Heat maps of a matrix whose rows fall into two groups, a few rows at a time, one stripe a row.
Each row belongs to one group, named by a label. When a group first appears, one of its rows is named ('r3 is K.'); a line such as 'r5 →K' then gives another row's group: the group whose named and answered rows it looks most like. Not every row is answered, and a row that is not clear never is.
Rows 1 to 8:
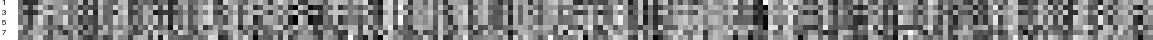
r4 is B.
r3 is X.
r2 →B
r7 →B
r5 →B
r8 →B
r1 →X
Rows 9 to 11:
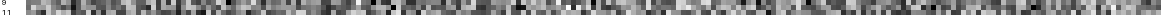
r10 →B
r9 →B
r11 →X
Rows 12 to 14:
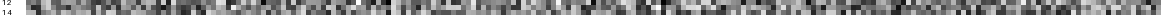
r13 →X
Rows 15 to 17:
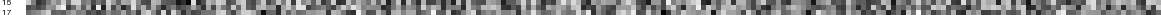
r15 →X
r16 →X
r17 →B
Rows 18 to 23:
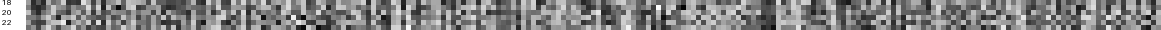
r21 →B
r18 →X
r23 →B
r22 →X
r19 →X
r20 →X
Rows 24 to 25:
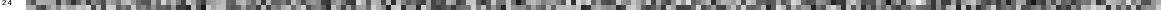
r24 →B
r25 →X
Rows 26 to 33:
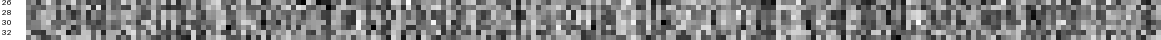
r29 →B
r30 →B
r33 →X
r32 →X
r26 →B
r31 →B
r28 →B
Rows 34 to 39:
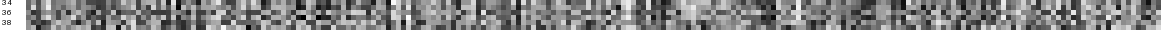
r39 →X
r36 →X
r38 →X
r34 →B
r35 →B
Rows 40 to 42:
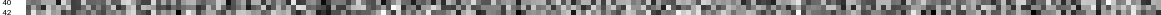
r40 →B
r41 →X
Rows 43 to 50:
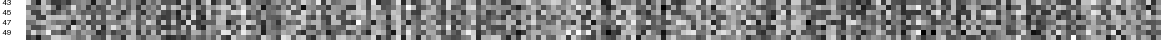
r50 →X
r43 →X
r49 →B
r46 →X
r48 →X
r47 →B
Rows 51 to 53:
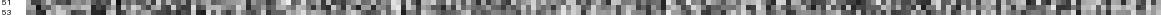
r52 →X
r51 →X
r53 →X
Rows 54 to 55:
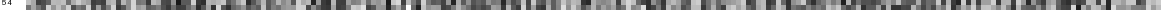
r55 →X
